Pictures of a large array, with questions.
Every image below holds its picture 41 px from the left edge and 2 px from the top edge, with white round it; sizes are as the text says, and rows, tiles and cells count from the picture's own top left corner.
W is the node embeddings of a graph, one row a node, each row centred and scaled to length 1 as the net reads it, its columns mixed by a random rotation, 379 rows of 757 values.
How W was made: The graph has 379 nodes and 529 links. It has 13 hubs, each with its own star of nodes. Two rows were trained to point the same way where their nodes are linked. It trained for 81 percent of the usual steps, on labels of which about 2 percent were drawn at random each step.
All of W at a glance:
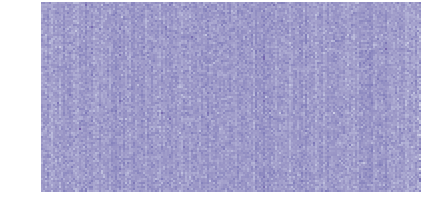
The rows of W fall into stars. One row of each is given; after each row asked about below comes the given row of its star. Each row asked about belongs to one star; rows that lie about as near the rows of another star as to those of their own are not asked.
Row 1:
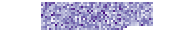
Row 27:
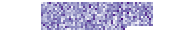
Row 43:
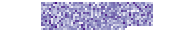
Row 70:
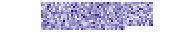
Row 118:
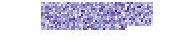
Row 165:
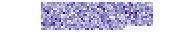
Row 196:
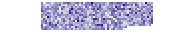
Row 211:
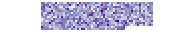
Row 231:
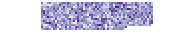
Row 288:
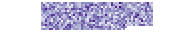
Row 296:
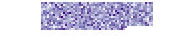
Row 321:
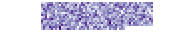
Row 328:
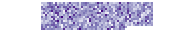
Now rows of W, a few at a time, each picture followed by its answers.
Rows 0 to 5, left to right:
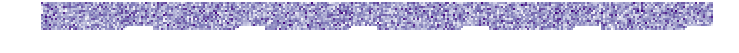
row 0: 165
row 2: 296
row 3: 1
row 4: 118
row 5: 118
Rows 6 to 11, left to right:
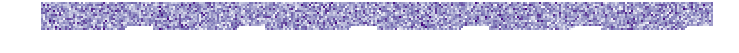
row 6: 118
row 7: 231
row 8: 211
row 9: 321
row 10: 328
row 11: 70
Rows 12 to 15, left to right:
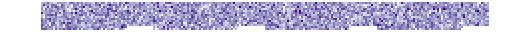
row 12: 118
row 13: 321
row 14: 196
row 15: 196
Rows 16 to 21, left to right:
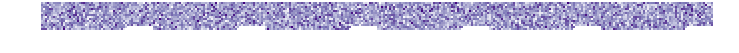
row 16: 196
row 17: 296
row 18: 1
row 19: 27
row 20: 288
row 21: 211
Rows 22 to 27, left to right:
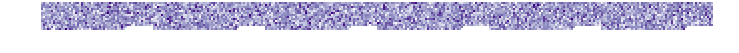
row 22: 118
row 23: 27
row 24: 321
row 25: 165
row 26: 43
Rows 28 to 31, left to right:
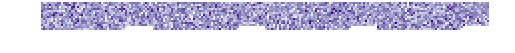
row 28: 196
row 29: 1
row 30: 118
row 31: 296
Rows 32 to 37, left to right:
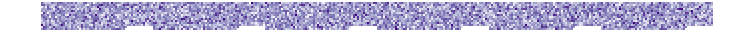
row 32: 70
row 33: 118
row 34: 211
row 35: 296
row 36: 328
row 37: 1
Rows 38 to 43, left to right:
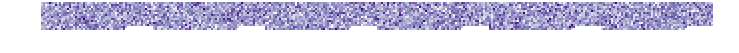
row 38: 27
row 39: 165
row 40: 296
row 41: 296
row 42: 328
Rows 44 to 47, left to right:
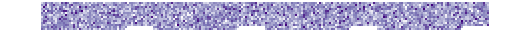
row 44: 321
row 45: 296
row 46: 211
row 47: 288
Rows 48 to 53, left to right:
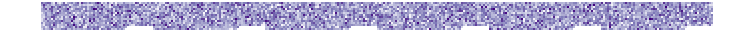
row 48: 328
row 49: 43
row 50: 43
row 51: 43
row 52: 328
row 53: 165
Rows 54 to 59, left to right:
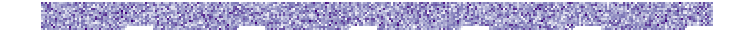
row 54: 165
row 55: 70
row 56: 118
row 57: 70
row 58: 288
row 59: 27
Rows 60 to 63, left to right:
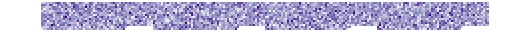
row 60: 43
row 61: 43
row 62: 118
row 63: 211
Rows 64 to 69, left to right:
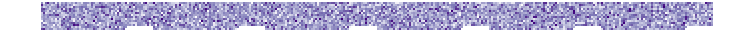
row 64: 1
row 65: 328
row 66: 165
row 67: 328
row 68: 211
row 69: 1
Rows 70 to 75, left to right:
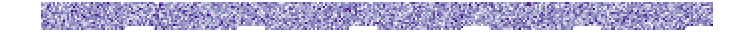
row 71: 70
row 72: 211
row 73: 1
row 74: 211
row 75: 70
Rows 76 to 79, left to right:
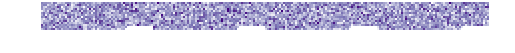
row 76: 211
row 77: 296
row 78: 321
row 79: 43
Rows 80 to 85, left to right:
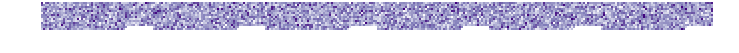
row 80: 1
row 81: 231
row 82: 165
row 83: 27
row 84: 321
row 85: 70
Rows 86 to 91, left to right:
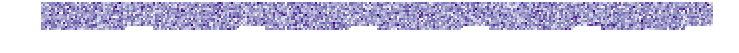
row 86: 27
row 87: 1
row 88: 196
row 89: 70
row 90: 1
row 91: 196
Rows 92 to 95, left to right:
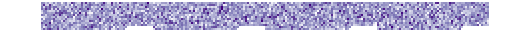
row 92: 288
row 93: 118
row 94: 43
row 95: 43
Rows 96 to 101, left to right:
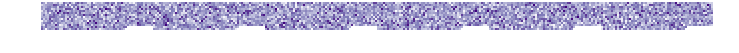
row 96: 328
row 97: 328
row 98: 211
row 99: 196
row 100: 231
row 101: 118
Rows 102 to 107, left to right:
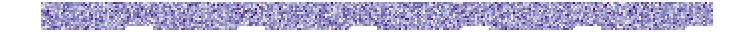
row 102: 231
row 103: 211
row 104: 70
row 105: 165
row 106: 288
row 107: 196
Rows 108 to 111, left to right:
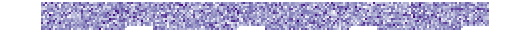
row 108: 296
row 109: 296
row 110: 211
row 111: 70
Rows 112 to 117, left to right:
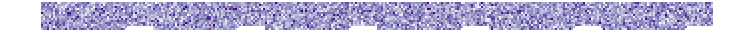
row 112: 211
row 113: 196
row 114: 296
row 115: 196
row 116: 70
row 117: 1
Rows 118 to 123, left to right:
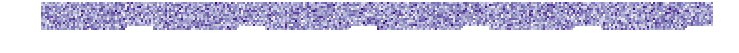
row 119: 27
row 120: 1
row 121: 296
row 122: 70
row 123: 118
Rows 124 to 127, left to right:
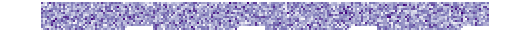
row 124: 231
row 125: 211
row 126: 165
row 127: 328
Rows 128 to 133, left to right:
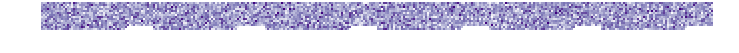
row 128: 288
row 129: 321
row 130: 1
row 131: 231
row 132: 118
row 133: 1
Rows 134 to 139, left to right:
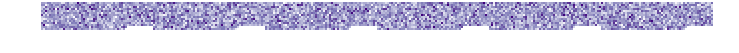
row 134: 27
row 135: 321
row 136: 328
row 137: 288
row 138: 231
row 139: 328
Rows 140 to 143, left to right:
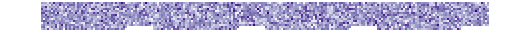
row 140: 231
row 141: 27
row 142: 70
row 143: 196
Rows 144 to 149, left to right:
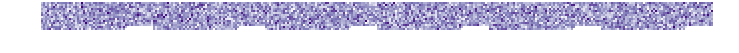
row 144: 118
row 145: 43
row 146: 118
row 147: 196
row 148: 288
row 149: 321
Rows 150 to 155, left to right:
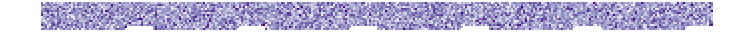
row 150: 27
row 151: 70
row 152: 27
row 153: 1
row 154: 196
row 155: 211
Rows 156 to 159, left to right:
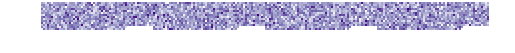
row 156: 43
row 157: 118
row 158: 288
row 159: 288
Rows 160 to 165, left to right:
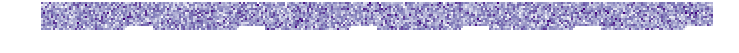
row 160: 231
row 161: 211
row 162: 196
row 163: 288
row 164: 231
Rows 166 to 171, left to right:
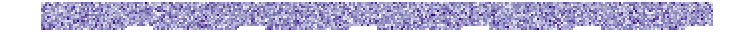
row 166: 196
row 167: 27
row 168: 70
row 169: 118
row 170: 165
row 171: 196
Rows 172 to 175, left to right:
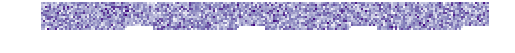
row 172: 231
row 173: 27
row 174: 296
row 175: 321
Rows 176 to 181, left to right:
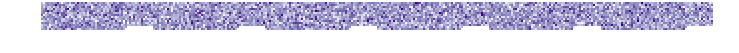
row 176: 27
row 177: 70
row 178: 1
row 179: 231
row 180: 211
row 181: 196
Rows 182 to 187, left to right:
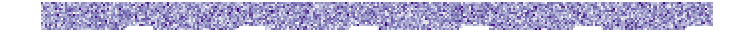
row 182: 1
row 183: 328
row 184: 231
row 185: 165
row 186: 288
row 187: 27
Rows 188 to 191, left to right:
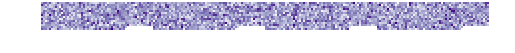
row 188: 296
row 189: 165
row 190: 196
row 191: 296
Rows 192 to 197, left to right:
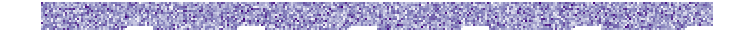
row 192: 1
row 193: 70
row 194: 231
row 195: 70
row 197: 288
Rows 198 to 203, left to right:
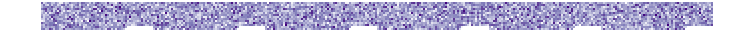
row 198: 328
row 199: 165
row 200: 1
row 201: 165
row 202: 288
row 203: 70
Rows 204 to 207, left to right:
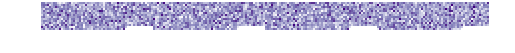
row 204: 211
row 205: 296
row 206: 165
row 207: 321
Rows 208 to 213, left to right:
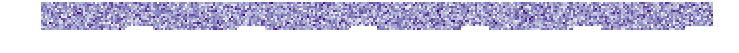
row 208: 288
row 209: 211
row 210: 1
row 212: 196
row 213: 70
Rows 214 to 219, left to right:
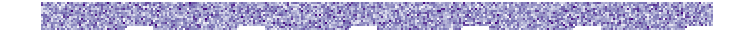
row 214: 70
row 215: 165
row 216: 211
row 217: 211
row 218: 296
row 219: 27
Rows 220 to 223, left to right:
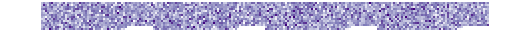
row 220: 328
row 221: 321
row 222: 196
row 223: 288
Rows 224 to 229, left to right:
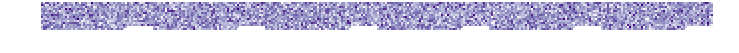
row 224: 1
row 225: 211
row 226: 211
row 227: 288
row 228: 296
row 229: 165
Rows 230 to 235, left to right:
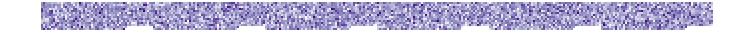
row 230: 211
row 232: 118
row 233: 231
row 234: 118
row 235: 118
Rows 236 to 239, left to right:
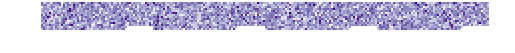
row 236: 196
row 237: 165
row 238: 43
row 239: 296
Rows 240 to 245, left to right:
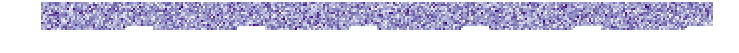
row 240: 27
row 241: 27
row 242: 321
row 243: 70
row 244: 231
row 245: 43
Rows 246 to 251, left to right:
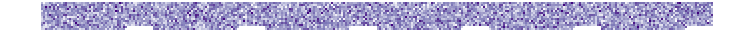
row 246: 27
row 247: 70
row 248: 211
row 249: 211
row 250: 321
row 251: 328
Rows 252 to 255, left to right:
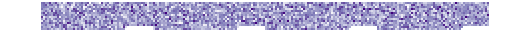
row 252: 211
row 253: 70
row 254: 70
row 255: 328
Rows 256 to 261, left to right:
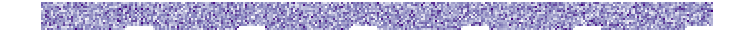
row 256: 165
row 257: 118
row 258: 211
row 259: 211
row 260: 1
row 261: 196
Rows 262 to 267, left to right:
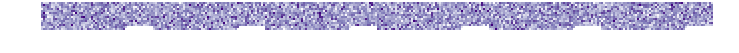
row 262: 70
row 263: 43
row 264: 196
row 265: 196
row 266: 118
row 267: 231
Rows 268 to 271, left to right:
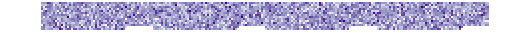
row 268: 231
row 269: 231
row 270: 211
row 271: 43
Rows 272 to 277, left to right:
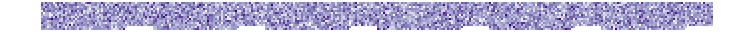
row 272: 321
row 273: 43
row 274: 70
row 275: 296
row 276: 1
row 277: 118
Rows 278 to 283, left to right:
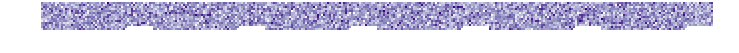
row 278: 211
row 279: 70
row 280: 27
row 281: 231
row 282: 27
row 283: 321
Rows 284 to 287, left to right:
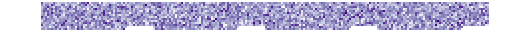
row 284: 211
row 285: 165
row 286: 165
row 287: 231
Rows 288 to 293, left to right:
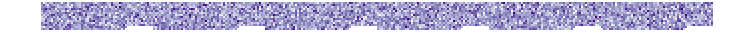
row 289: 288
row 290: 296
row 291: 328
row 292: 43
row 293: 1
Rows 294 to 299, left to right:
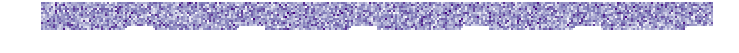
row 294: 328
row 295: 165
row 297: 321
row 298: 43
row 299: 70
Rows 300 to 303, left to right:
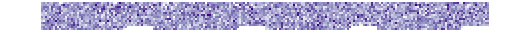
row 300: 328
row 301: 70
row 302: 288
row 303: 296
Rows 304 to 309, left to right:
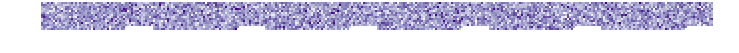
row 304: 70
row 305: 70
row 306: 321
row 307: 165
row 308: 288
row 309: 296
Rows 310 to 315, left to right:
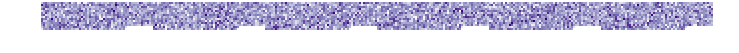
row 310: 321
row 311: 118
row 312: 321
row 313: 165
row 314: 70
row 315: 328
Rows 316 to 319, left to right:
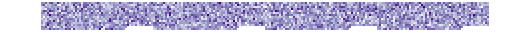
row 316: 296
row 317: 70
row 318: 27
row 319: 231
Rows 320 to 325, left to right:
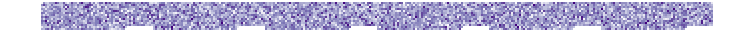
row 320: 43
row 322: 288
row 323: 288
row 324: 43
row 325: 118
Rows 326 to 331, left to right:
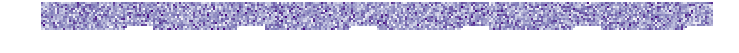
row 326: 43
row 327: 296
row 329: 43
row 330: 27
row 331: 1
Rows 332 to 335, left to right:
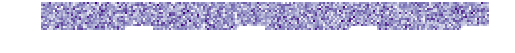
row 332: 211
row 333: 196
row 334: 328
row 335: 165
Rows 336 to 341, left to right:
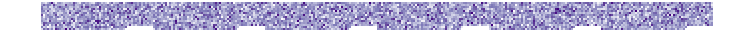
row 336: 118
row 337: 1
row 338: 231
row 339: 165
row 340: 118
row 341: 296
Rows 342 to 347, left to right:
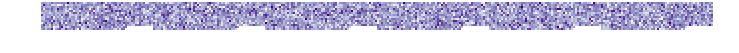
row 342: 118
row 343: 328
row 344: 165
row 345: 211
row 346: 196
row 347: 321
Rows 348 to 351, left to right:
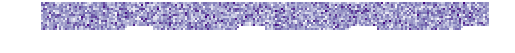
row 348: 1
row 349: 27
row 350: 328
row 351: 296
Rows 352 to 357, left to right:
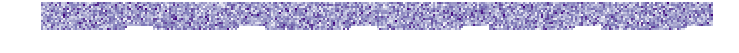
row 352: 27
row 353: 321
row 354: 321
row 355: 43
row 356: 118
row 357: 328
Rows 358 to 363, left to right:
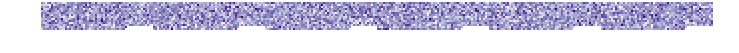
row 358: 231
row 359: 231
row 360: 231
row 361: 196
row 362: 196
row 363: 70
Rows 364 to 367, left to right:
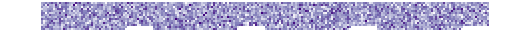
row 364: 296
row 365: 211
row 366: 118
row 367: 211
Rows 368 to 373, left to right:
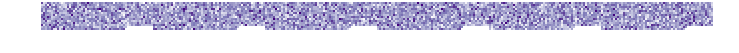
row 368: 196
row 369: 196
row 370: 165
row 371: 231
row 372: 43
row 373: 27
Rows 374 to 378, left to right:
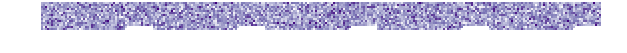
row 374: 27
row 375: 288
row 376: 118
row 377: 70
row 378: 1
